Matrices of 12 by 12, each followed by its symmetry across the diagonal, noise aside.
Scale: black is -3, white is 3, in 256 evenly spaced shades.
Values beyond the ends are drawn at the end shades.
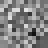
symmetric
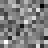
antisymmetric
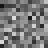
neither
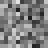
neither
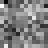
antisymmetric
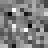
antisymmetric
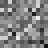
symmetric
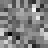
antisymmetric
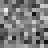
neither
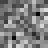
symmetric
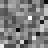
antisymmetric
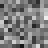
neither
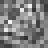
symmetric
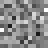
neither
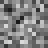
symmetric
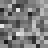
neither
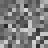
symmetric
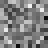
symmetric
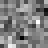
antisymmetric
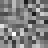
antisymmetric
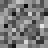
symmetric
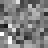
neither
